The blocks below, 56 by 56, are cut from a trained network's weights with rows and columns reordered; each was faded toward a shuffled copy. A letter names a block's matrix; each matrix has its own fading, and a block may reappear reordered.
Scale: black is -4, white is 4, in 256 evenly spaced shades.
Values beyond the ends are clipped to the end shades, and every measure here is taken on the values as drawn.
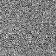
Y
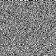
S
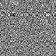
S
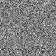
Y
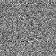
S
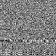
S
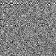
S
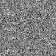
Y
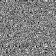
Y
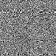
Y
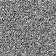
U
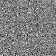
U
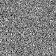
U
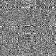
S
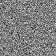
U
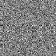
S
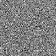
Y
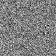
U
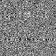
S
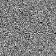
Y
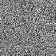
Y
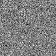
Y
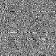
S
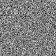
Y
